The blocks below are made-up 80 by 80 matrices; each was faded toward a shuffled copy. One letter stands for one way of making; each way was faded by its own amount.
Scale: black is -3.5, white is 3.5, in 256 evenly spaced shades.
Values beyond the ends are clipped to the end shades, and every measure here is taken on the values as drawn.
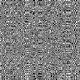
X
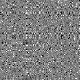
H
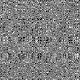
X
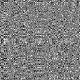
X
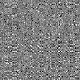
X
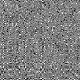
H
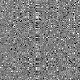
H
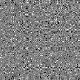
H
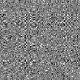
X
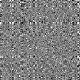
X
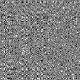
X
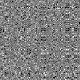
X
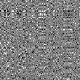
H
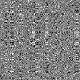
X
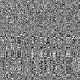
X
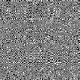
H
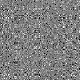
H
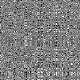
X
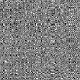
X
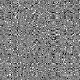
H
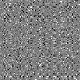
H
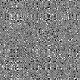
H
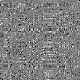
H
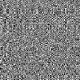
X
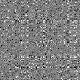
H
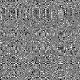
H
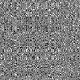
H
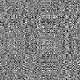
X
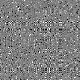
H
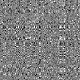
X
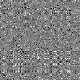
H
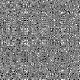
H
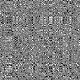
H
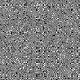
H
